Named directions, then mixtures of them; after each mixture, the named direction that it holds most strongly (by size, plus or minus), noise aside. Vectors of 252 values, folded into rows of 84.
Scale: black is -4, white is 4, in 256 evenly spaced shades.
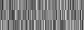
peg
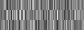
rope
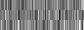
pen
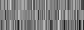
pen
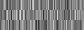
rope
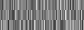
peg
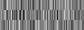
rope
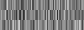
rope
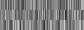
pen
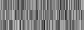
peg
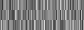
peg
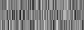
rope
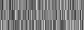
peg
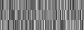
peg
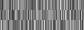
peg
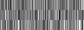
pen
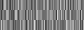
peg
